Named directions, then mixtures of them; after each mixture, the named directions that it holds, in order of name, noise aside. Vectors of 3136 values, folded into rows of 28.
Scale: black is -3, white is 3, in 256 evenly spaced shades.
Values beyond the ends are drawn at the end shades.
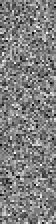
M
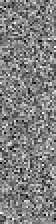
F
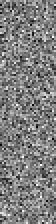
F, M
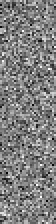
F, M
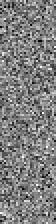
F, M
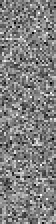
F, M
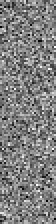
F, M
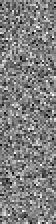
M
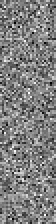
F, M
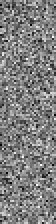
F, M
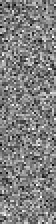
F, M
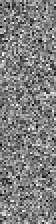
F, M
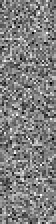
F, M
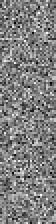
F, M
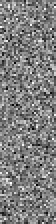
F, M
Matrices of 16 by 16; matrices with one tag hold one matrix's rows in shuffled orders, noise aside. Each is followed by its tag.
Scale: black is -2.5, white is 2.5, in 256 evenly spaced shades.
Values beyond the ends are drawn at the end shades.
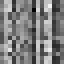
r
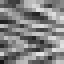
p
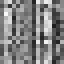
r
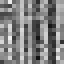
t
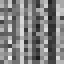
t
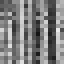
t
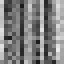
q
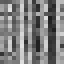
t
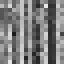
t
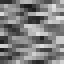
p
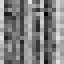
q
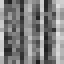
q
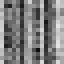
q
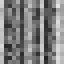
q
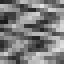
p
